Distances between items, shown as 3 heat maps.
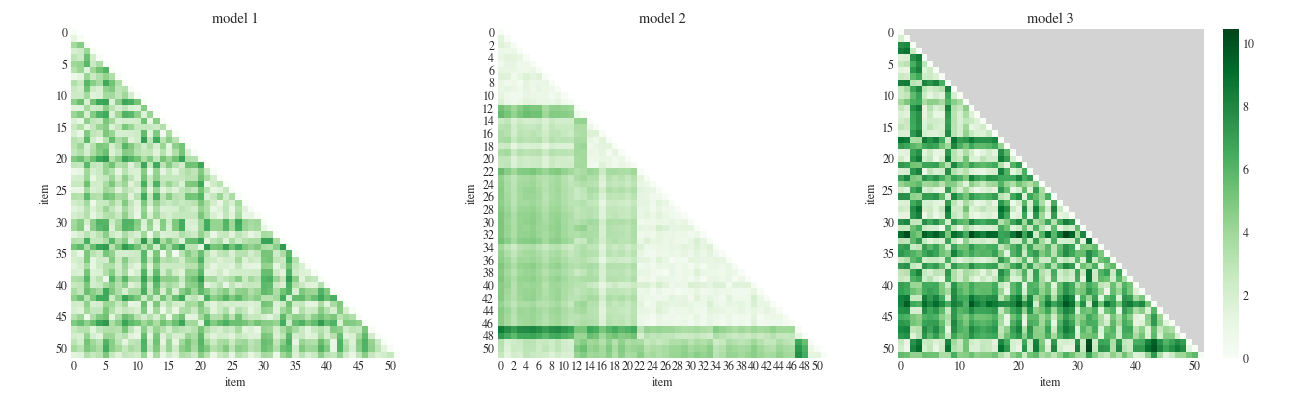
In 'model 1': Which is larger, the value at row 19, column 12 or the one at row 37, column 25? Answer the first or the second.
the first
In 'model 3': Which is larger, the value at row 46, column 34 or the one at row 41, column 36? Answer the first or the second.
the second
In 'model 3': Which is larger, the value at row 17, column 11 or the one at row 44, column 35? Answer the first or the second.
the first
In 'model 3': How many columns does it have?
52
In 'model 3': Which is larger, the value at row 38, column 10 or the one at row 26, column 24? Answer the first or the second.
the second
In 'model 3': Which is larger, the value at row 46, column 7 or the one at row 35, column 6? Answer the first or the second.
the second
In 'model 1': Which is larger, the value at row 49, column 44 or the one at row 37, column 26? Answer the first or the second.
the second
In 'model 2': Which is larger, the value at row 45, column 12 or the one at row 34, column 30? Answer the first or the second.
the first
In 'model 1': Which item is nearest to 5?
39
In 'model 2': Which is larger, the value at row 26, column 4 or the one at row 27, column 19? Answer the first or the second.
the first
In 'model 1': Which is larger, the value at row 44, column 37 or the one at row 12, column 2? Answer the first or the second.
the second
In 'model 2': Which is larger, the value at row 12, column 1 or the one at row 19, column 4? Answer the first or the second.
the first
